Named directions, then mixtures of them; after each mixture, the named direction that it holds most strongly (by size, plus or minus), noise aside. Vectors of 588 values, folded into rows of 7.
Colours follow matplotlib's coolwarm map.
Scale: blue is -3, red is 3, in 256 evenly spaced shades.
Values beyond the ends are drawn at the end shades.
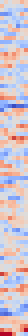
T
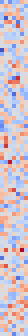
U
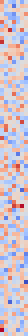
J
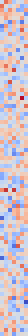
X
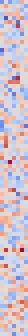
U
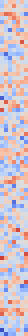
J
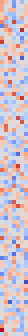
J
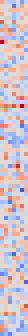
J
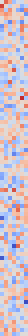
X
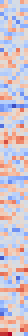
T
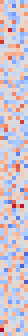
J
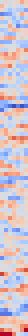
T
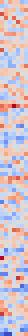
T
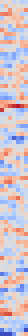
T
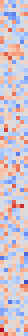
J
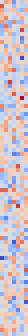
X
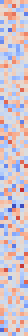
J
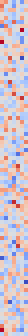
J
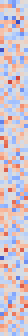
U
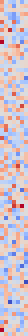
J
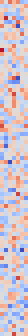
U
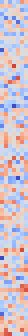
U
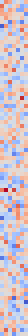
X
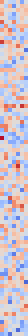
J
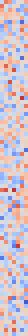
X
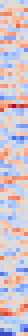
T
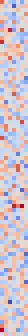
J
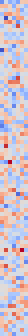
U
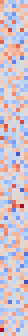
J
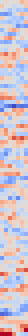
T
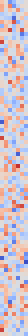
J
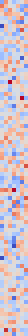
X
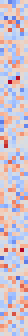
U
